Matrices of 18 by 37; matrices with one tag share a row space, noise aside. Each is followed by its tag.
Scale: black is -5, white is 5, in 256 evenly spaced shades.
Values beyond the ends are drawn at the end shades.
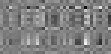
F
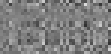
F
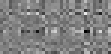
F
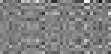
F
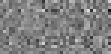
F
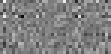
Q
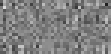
Q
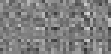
F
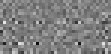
Q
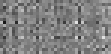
Q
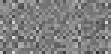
Q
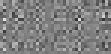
Q
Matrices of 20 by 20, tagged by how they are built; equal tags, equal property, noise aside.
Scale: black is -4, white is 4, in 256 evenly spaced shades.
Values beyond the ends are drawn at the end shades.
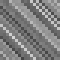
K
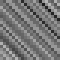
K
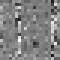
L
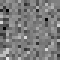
L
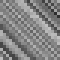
K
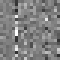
L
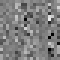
L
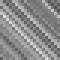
K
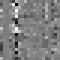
L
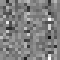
L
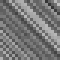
K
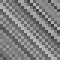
K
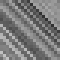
K
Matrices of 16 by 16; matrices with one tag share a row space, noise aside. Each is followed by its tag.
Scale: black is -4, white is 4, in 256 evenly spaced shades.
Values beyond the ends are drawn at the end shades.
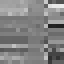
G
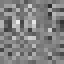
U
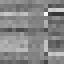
G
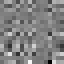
U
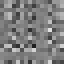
U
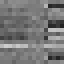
G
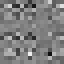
U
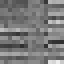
G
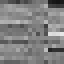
G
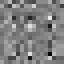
U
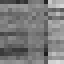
G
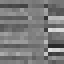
G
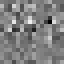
U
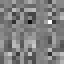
U
